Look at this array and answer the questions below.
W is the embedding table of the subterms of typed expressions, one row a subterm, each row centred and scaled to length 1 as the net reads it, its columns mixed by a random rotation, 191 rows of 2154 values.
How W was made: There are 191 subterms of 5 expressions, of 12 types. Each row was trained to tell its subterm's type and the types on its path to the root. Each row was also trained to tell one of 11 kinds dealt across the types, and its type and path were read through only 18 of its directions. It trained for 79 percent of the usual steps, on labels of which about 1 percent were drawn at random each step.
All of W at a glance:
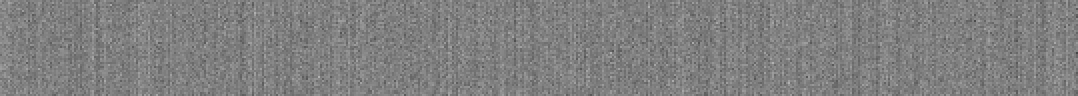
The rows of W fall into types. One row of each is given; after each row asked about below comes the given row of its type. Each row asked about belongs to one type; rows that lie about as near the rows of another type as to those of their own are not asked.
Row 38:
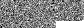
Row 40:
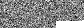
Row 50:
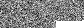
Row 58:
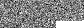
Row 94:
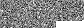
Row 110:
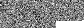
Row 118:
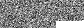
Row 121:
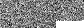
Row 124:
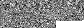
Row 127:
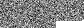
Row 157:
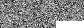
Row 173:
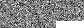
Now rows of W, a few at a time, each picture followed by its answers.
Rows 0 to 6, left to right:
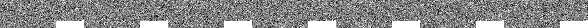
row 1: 173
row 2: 110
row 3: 173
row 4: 173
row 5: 40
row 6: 58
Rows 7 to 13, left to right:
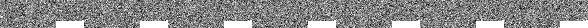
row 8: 50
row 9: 58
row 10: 127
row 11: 38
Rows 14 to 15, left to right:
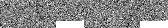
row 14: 40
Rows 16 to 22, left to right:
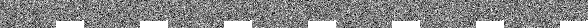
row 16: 94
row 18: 110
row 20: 118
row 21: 50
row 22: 127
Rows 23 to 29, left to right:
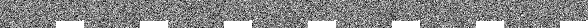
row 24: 121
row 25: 121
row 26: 50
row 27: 173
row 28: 127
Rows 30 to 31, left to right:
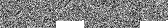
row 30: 58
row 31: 118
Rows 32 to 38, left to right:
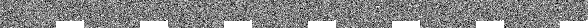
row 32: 94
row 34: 38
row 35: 110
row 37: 124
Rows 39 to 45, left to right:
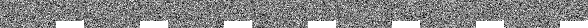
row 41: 58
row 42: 58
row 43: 118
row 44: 40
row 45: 127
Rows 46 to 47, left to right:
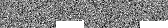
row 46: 110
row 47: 118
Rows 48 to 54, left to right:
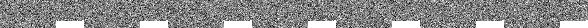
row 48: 173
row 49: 58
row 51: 173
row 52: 94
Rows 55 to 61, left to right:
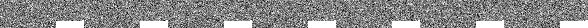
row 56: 121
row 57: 157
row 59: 40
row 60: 157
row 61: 121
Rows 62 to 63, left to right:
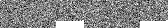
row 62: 50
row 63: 110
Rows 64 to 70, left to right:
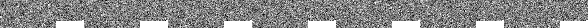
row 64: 124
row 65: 38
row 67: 118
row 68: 40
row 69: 118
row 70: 110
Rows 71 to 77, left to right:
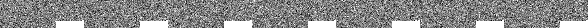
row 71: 157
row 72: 94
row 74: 118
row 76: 38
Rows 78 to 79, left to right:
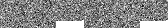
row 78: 121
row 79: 124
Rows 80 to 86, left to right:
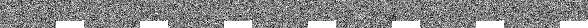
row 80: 110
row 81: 50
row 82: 124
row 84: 40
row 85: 58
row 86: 40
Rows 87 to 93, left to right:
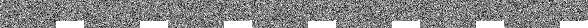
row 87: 58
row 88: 38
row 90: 121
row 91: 173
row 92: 173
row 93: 118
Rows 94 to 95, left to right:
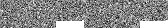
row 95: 118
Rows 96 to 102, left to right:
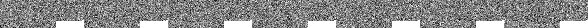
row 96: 157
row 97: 58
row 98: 173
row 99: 94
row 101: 173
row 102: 58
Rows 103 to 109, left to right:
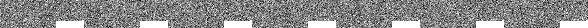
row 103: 173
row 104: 94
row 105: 50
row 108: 110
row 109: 157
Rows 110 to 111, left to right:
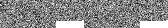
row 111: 58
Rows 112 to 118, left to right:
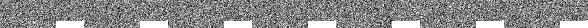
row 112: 173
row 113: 94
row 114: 173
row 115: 110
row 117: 124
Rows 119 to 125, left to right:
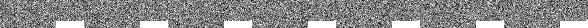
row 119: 50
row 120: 58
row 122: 58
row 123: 38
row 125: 157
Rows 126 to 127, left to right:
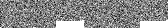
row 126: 127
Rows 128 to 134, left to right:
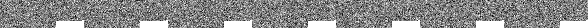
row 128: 110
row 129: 40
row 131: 110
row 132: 40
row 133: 38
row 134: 173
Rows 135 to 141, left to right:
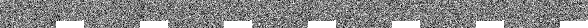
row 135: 173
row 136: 50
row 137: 94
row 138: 38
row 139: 94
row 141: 110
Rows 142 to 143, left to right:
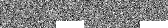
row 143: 121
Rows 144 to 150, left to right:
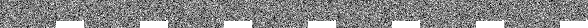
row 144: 127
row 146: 94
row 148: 38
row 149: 40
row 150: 118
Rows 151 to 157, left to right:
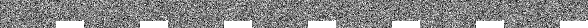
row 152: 157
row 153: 118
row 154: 127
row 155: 110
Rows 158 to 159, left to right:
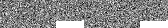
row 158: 118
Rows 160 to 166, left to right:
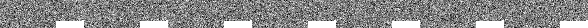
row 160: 94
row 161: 157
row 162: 173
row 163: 38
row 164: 118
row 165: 58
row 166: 58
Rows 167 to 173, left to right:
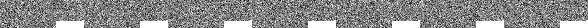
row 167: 94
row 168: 173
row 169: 38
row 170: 121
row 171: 110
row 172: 118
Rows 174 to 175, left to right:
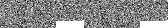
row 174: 157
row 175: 157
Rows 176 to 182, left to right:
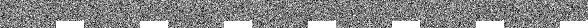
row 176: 38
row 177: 40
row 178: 94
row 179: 121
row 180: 110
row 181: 50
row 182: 40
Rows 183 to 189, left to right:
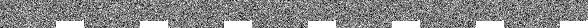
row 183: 38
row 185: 121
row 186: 110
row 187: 110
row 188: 94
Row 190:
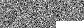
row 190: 124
